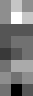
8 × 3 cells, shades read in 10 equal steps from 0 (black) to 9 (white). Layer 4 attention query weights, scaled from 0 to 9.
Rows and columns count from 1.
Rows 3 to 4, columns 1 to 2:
3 3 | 3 4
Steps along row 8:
down up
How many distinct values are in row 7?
2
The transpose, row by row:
5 5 3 3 2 4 5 4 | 7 9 3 4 3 6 4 0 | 5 7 3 4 4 6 5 3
